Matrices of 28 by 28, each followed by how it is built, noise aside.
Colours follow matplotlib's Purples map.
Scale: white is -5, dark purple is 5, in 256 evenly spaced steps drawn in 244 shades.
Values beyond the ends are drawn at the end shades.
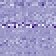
uneven rows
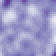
smooth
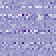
uneven rows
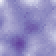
smooth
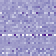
uneven rows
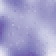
smooth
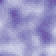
smooth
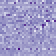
uneven rows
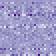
uneven rows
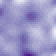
smooth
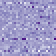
uneven rows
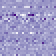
uneven rows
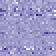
uneven rows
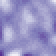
smooth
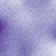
smooth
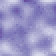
smooth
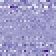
uneven rows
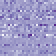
uneven rows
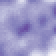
smooth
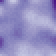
smooth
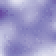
smooth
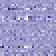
uneven rows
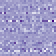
uneven rows
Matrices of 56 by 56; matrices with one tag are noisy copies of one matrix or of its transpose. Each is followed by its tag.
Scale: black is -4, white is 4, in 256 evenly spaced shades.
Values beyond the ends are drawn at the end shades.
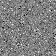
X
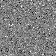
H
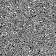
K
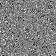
H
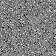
X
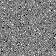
X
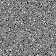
X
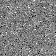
K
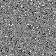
H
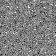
K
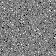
X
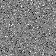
H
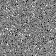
K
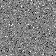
H
